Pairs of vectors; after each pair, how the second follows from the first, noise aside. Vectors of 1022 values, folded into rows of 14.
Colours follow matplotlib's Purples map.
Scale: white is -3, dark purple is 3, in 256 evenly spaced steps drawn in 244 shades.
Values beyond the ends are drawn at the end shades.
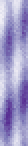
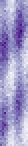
reversed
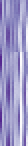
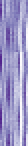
copied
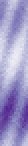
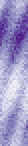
reversed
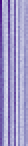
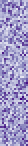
shuffled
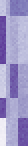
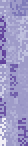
partly zeroed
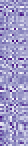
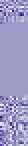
partly zeroed
